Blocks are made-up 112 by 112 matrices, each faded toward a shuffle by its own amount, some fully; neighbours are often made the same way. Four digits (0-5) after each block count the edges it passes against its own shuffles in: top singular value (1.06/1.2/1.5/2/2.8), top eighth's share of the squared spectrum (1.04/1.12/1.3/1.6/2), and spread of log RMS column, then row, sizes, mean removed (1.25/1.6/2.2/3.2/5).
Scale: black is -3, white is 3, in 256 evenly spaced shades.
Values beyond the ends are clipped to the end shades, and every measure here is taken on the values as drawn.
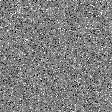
2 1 0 0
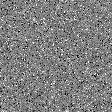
0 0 0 0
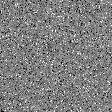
0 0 0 0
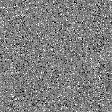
3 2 1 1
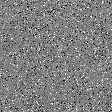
0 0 0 0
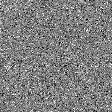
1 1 0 2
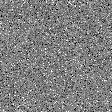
0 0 0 0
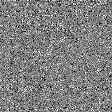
1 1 0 2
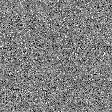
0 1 0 2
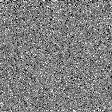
0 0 0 2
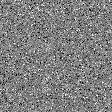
1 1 0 1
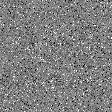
0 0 0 1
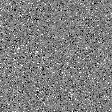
0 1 1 2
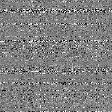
2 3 3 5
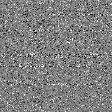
1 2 1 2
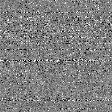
2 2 2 3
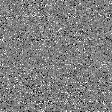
1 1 1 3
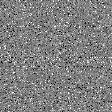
1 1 1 2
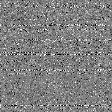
2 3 2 3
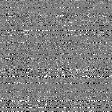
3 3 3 4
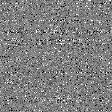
1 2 1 3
